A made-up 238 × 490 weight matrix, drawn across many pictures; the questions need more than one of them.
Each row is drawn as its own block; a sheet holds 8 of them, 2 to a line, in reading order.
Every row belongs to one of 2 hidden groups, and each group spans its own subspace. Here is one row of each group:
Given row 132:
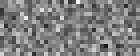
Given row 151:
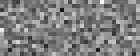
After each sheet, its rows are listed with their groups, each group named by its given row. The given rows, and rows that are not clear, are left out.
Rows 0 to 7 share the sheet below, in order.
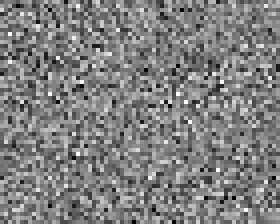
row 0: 151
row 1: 132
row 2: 151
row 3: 151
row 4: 132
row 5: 151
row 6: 151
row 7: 132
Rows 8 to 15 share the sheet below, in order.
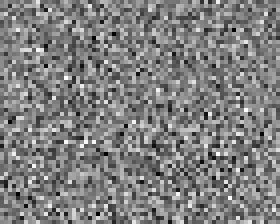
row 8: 151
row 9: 132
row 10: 151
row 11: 151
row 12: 132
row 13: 132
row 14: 151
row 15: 151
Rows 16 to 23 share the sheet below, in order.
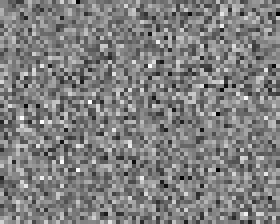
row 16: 132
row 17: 151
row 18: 151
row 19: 132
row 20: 132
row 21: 132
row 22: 132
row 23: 132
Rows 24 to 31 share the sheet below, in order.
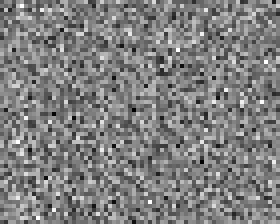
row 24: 132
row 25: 151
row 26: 151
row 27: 132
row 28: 151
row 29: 132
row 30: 151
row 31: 151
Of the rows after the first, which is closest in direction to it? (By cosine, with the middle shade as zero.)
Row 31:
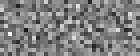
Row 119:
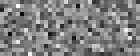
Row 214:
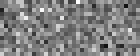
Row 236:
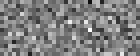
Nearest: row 236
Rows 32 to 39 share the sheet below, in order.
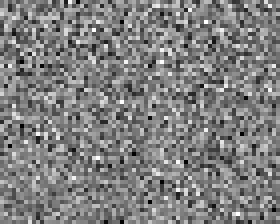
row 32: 132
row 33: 151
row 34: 132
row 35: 132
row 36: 151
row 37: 151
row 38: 151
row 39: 151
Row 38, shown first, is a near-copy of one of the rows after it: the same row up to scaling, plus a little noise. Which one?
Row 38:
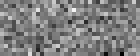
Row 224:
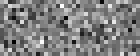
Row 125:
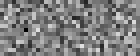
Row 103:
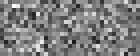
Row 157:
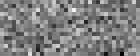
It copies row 157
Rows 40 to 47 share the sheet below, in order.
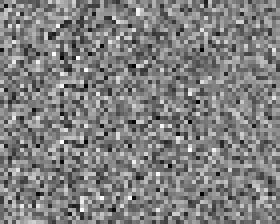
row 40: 151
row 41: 132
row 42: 132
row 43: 151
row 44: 132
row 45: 151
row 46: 151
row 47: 151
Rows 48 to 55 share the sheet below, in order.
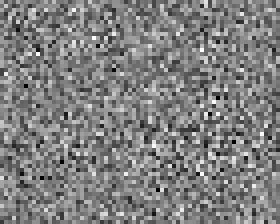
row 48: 151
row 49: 132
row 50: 151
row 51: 132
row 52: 132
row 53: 132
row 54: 132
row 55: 151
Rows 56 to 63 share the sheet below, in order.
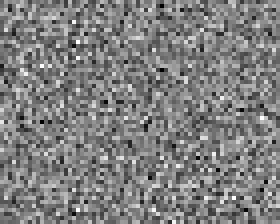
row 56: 132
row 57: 132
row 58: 132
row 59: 151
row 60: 132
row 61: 151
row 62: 132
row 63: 132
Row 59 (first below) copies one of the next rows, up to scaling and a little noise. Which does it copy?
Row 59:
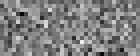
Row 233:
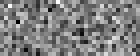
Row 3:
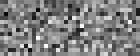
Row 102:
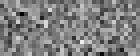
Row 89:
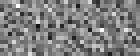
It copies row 102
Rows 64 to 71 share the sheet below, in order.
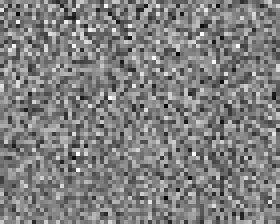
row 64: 151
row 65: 151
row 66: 151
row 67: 151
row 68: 132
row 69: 151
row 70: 132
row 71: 151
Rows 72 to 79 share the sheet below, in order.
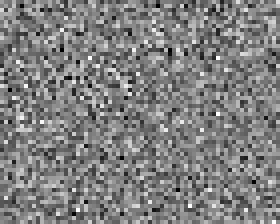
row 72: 132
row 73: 151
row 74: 151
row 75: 132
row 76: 132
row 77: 132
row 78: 132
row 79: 151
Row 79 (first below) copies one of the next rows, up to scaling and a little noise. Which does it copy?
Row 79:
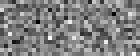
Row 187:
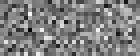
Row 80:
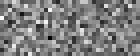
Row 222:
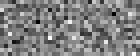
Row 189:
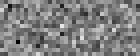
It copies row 222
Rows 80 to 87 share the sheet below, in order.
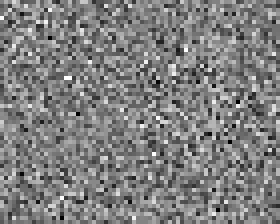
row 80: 151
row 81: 151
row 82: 151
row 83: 151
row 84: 132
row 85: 151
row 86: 132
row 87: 132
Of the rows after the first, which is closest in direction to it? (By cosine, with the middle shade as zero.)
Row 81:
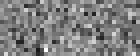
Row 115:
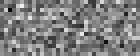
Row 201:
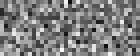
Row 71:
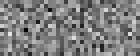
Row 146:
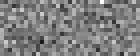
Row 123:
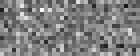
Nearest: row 146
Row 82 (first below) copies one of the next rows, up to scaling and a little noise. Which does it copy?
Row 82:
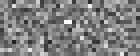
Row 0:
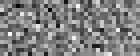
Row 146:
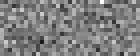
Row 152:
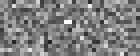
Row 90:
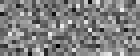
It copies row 152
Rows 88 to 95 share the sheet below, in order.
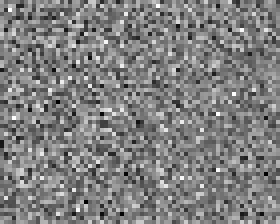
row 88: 132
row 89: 151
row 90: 151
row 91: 151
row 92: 151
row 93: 132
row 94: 132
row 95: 132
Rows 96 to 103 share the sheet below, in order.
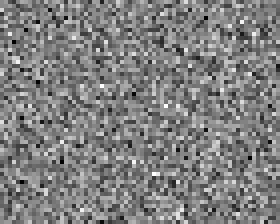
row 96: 151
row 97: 151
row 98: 151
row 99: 151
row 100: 132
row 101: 151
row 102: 151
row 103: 151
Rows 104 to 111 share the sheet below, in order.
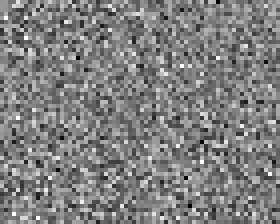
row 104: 151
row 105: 132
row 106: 132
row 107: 132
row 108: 151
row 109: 132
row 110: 151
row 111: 151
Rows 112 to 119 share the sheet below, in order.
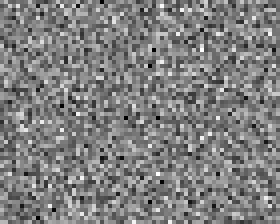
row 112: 151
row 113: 132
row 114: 132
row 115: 132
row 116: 132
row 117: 151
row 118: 151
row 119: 151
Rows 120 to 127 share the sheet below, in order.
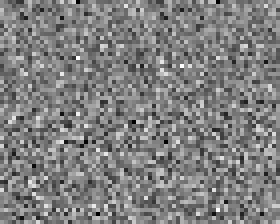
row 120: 132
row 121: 132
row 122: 132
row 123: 132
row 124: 132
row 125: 151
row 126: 151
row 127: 132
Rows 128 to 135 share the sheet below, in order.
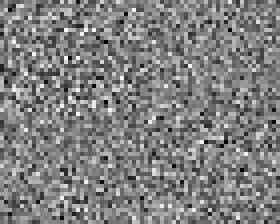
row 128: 132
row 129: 151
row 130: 132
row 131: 151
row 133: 132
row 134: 132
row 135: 151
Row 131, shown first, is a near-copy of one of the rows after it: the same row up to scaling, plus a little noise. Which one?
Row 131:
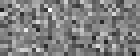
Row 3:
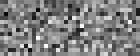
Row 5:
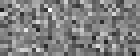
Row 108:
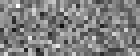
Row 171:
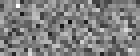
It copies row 5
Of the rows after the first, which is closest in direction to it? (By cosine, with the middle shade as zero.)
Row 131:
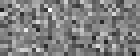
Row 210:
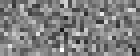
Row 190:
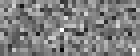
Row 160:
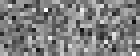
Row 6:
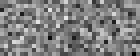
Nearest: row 6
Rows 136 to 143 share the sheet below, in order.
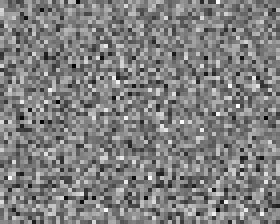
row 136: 132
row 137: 132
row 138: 151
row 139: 151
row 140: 132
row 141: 132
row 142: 132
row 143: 132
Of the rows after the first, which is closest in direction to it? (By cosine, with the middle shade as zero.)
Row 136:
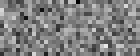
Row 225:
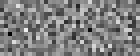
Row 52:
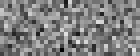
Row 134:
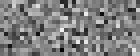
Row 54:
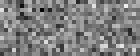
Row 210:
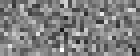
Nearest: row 54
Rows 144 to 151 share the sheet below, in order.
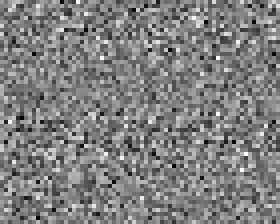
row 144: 132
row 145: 151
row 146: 151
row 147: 132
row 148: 132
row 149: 132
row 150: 151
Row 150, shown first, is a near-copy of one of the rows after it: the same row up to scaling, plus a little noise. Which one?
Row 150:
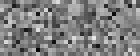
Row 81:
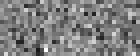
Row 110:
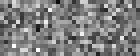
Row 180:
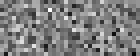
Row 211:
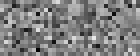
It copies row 211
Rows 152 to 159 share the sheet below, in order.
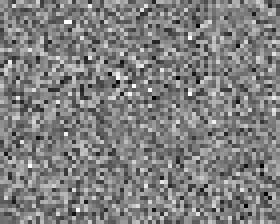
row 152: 151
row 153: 151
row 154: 151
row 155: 151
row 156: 151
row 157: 151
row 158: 132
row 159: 151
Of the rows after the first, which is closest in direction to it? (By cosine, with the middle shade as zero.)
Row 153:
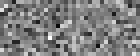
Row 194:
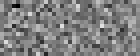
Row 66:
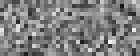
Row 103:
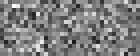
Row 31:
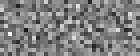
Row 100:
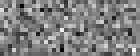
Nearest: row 31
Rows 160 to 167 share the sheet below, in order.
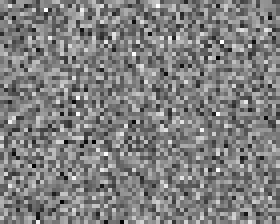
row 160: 151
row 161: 151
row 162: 132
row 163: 132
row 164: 132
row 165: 132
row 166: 151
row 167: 132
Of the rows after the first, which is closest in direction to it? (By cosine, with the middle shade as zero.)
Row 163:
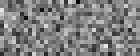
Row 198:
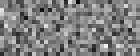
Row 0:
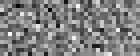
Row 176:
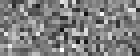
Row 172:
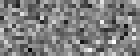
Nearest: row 198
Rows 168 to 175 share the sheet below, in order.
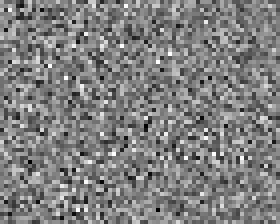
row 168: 132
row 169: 151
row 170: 151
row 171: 151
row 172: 151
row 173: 151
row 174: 132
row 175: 151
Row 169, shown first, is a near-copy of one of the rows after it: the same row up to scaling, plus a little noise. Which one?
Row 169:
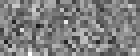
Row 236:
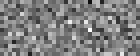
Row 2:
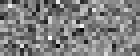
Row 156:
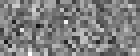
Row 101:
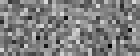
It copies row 156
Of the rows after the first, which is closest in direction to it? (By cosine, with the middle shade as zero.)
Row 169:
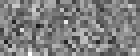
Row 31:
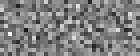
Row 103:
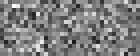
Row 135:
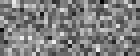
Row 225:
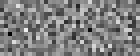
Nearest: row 135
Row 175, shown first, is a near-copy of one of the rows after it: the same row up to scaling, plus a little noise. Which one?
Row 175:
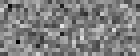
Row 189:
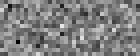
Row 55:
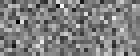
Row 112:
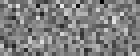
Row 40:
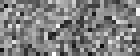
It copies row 189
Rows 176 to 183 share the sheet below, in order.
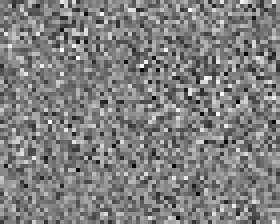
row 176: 132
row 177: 151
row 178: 132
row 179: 151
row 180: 151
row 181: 132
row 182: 132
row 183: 151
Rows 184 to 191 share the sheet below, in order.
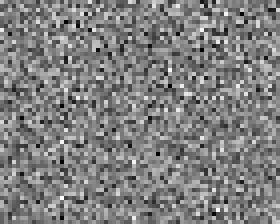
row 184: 151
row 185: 132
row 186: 132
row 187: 151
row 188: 132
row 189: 151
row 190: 132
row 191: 132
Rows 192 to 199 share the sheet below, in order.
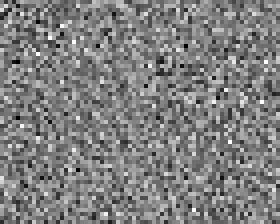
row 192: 151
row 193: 151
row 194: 151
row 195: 132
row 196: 151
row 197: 151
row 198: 132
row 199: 151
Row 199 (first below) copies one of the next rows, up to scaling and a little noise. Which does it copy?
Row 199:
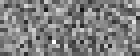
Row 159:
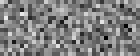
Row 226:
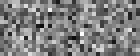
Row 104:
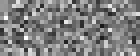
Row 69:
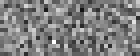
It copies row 69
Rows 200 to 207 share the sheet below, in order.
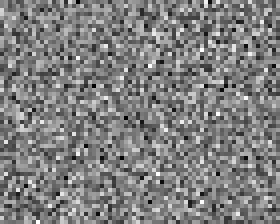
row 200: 132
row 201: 132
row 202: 132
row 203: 132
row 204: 132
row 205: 132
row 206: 151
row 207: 151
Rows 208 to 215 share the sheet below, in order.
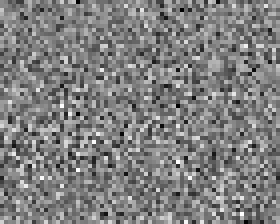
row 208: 132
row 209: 132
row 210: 132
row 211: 151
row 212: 132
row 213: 151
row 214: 132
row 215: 151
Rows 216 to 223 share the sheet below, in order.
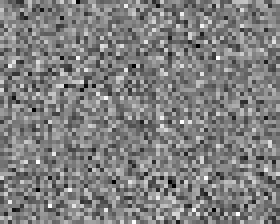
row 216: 132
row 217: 151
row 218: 132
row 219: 132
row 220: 151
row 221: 132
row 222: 151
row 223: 151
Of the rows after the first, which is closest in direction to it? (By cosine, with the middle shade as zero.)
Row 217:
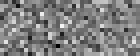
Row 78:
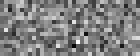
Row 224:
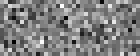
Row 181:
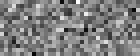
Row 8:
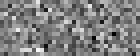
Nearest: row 8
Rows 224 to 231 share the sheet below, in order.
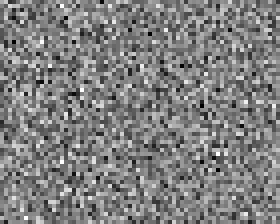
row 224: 151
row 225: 151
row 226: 151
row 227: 132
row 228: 132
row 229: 132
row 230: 151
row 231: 132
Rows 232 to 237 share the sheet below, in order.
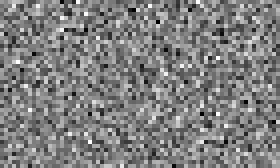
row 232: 132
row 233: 151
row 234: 151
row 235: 132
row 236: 151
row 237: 132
